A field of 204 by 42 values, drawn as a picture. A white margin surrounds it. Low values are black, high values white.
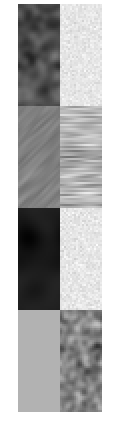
The table splits into 4 rows of 2 panels. Panel 1,1: low, blotchy. Panel 1,2: very high, fine-grained, faint in contrast. Panel 2,1: middling, slanting up to the right, faint in contrast. Panel 2,2: high, streaked across. Panel 3,1: very low, smooth, faint in contrast. Panel 3,2: very high, fine-grained, faint in contrast. Panel 4,1: high, flat. Panel 4,2: middling, blotchy.
